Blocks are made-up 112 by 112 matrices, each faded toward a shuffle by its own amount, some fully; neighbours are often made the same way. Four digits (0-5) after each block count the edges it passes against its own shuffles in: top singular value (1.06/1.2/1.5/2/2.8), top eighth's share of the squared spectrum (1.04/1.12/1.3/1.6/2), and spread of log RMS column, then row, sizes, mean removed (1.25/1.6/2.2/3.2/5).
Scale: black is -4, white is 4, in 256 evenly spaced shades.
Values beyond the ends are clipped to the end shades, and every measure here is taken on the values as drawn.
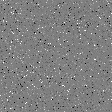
0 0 0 0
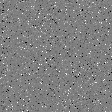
2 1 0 0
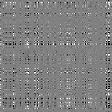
5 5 4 4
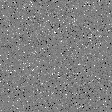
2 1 0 0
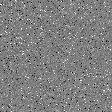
0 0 0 0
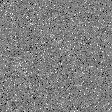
0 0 0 0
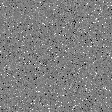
0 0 0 0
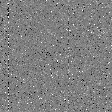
3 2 1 0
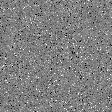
0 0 0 0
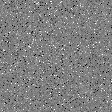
0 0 0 0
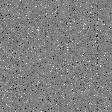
1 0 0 0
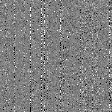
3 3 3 0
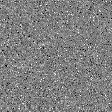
3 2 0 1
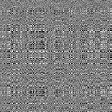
5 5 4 4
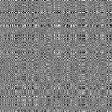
5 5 4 4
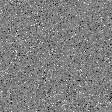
2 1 0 0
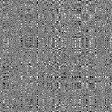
5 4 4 3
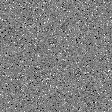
2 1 0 0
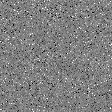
2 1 0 0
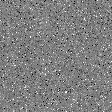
1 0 0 0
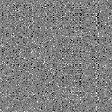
4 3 2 2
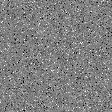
2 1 0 0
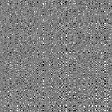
5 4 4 3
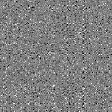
4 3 2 2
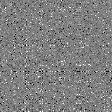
4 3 2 2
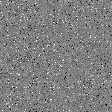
2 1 0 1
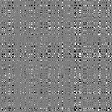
5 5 4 4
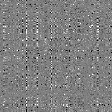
5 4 3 3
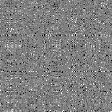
4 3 2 2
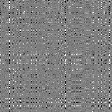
5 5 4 3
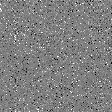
3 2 1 0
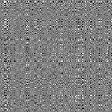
5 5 4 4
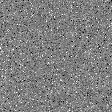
1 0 0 0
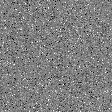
2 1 0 0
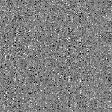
4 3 2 2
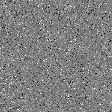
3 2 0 0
